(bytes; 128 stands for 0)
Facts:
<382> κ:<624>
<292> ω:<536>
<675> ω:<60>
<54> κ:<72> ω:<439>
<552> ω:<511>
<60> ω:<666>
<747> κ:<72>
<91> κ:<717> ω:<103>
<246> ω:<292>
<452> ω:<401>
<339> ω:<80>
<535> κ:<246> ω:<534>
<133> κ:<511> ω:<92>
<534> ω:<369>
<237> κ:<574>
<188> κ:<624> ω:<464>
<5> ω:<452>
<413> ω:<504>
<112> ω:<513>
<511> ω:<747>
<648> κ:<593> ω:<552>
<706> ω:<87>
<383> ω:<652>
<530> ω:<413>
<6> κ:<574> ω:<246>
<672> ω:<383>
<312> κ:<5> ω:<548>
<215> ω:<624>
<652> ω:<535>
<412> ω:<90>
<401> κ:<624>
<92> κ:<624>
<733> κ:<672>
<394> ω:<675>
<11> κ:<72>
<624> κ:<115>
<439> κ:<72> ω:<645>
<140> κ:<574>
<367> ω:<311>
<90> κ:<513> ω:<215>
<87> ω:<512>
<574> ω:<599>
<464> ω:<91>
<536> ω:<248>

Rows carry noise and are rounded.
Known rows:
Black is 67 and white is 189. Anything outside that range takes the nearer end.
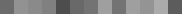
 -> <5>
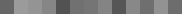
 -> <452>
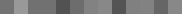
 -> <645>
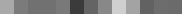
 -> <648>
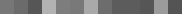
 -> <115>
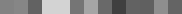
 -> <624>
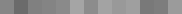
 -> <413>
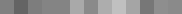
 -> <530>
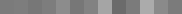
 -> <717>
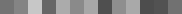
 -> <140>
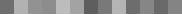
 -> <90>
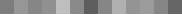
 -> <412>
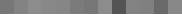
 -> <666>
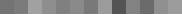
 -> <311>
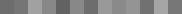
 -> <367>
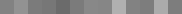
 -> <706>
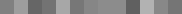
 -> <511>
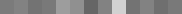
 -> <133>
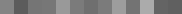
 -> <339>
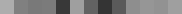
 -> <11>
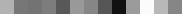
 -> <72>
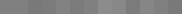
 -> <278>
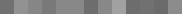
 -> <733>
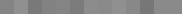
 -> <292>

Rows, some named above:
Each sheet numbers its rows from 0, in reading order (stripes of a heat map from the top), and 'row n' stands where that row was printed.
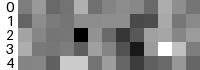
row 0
<511>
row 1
<513>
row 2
<439>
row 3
<72>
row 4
<624>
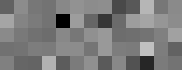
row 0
<513>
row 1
<54>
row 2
<103>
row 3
<672>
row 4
<382>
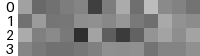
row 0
<593>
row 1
<246>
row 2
<11>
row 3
<464>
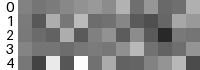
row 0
<504>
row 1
<599>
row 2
<382>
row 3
<91>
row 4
<574>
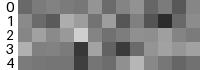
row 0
<535>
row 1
<92>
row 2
<215>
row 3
<11>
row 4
<312>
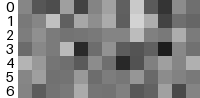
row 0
<188>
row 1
<6>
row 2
<706>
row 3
<401>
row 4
<747>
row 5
<552>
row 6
<80>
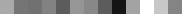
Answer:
<72>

